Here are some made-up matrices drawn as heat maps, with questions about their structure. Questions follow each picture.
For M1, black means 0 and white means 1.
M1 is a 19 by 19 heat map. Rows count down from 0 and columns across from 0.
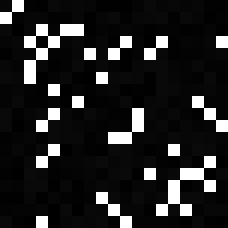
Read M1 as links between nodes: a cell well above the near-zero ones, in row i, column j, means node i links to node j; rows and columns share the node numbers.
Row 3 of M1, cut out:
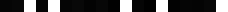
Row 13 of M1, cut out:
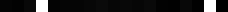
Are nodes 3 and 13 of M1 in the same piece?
yes
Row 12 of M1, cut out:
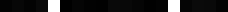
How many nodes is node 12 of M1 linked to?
2
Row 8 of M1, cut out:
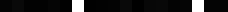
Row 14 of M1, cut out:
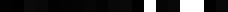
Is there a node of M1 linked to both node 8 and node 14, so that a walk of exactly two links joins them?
yes
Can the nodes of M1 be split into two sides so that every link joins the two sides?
no
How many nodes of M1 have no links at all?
0
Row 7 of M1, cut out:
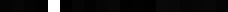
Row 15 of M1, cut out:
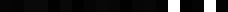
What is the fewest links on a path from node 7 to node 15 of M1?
4
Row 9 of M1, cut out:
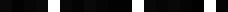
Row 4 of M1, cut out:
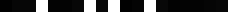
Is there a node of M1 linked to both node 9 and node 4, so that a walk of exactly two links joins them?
no
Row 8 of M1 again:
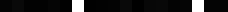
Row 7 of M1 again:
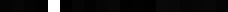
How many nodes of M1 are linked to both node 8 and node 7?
0
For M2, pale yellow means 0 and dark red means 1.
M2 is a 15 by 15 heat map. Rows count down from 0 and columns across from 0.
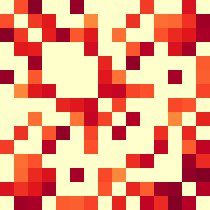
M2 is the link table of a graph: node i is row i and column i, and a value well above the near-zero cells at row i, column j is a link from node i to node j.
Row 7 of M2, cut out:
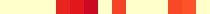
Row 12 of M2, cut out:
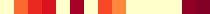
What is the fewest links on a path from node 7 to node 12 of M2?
1
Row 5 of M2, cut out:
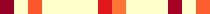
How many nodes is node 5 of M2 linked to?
6
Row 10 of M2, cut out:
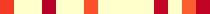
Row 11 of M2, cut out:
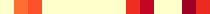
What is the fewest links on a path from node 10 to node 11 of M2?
1
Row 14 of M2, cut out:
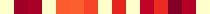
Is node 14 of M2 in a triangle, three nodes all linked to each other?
yes
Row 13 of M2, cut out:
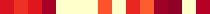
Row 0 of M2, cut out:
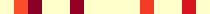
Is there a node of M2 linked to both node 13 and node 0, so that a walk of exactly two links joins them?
yes
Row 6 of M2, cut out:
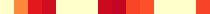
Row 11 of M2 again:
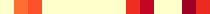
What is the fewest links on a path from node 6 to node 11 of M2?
2
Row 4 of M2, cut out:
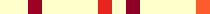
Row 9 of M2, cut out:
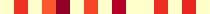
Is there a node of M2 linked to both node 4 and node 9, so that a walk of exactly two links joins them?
no
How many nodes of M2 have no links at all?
0
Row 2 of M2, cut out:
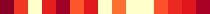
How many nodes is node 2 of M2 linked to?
11
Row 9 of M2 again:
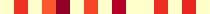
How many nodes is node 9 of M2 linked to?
7
